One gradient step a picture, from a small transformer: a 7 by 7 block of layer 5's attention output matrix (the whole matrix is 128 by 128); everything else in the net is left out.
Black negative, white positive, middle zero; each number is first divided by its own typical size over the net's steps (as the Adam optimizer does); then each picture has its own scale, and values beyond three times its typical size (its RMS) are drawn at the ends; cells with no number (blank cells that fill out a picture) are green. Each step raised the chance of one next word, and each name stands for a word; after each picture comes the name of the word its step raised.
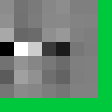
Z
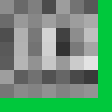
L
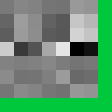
Z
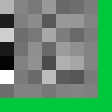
L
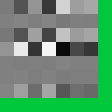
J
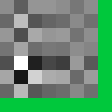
L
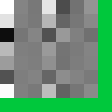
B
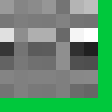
J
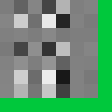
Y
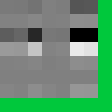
J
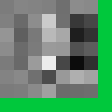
L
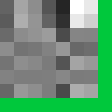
B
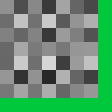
L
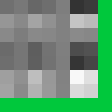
Y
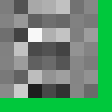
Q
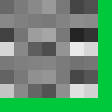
Q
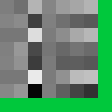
Q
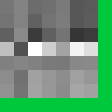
Z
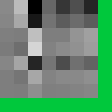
B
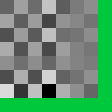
Q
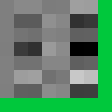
Q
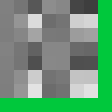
Y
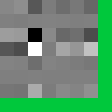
J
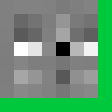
Z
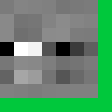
Z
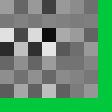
J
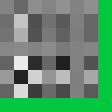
L
